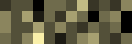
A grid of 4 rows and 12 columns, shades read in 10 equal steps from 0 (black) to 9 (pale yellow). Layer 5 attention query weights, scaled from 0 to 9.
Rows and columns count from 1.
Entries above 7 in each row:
0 0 0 1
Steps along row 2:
down up down up down up down down up up down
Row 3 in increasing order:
0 2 3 3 3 3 3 4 4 5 5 6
